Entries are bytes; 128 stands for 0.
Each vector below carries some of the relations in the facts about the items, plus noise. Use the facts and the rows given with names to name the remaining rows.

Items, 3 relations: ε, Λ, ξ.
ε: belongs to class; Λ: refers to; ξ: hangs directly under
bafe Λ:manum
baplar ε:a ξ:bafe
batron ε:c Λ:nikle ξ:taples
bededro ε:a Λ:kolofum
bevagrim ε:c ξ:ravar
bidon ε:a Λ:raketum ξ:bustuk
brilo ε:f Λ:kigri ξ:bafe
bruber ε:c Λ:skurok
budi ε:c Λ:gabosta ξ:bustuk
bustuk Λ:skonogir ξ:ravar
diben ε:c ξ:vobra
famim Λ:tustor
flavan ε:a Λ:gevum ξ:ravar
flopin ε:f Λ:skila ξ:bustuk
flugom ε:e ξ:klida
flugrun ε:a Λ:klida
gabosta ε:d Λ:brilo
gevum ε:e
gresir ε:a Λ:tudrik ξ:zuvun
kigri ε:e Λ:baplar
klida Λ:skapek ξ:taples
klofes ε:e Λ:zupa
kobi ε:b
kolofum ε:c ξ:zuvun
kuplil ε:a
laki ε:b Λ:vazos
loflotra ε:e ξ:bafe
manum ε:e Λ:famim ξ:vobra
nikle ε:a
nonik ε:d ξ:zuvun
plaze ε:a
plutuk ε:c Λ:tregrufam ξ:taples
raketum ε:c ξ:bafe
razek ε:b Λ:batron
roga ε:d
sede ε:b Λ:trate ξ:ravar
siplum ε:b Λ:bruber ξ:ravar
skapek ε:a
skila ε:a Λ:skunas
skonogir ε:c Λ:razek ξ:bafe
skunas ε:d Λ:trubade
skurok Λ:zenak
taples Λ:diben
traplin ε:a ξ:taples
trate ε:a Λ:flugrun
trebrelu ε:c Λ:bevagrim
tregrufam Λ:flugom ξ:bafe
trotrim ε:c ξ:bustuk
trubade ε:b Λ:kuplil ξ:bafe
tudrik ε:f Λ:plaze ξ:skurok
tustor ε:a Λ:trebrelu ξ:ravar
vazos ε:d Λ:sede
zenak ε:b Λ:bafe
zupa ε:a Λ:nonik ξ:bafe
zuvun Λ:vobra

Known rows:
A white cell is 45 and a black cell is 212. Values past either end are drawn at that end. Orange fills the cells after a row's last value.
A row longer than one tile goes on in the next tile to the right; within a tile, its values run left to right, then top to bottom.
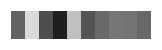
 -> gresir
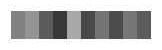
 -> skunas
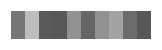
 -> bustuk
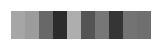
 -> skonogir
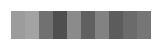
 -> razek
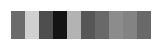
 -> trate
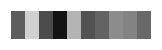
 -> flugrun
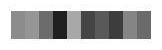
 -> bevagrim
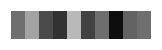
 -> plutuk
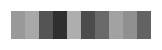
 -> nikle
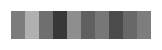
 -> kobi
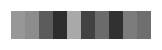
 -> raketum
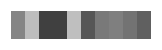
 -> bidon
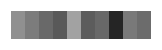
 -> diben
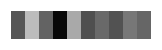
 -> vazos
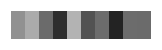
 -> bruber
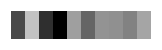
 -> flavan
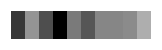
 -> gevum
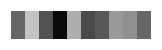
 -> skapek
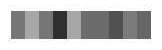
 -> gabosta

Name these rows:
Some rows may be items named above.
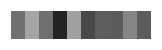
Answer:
nonik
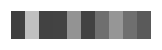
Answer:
tregrufam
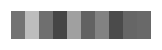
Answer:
klofes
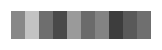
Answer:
siplum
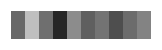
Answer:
sede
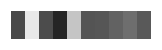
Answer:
bededro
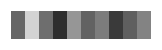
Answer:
laki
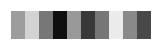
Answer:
vobra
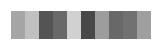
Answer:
flopin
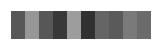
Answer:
flugom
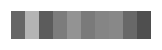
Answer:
taples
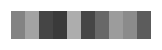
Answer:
kuplil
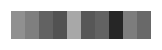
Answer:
diben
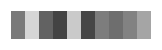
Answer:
tudrik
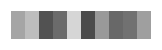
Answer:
flopin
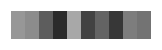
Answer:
raketum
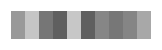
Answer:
brilo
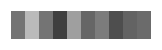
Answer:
klofes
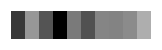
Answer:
gevum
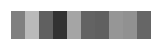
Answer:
baplar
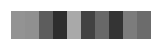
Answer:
raketum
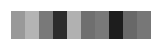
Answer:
budi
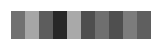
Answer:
roga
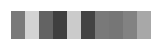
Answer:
tudrik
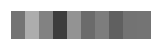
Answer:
kigri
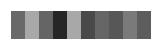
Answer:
roga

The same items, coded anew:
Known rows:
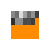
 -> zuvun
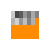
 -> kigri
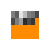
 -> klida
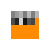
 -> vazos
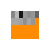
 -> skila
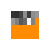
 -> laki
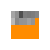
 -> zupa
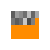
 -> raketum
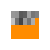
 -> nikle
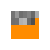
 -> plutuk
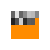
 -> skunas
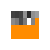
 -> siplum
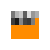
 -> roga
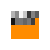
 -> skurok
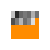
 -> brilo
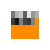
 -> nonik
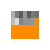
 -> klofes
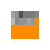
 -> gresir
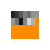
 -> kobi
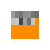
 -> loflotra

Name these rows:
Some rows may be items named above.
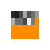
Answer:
sede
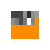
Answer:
siplum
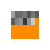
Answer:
tudrik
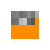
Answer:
budi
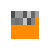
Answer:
bevagrim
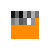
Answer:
trubade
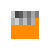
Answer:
kigri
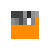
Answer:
siplum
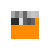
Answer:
gabosta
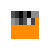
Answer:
razek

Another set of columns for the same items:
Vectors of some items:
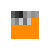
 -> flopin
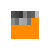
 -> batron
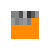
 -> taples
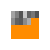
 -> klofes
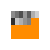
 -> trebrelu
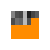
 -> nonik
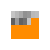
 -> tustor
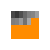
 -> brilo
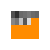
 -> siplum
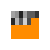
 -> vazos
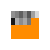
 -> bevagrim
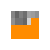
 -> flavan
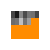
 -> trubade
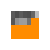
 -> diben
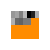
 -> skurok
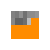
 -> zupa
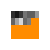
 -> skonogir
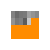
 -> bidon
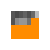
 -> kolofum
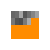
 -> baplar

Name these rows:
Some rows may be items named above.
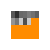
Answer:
siplum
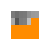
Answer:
skila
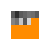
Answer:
siplum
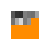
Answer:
plutuk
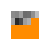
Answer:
nikle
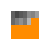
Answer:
tudrik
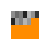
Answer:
sede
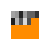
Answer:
vazos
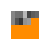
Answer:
kigri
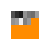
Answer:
budi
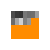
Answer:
plutuk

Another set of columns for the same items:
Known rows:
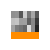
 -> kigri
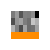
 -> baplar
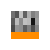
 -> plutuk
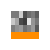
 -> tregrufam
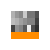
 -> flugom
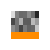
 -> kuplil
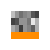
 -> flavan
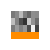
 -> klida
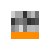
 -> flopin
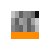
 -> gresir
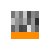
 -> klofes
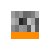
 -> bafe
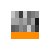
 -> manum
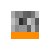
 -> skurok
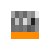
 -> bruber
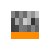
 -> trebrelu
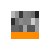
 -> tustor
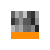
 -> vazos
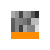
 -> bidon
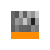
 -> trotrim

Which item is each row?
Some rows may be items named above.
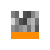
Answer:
bustuk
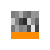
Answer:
klida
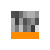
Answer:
trubade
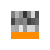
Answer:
brilo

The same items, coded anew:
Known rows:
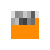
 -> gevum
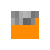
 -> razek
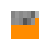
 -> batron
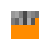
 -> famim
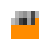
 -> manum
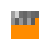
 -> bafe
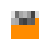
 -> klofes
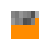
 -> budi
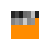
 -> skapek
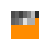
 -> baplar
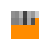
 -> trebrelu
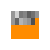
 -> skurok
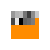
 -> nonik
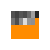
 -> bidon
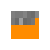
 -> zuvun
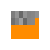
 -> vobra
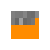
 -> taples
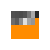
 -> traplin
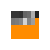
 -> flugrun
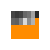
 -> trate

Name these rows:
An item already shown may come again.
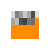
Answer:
kigri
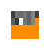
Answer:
flopin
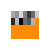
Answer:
vazos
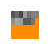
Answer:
klida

